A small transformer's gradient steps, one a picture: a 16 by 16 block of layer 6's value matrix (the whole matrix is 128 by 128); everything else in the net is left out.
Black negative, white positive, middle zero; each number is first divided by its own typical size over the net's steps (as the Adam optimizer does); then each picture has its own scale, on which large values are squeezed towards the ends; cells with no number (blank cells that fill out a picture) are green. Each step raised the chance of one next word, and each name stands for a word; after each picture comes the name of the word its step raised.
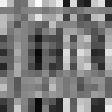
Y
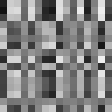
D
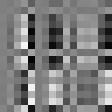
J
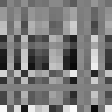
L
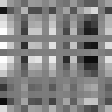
J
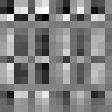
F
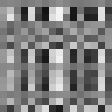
D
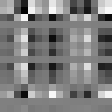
F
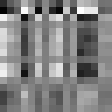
F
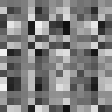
D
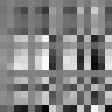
L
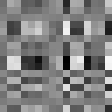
L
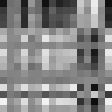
Y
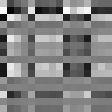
F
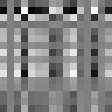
F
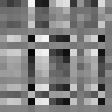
Y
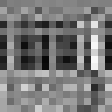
J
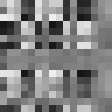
D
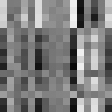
Y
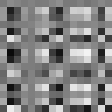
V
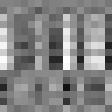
J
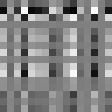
F
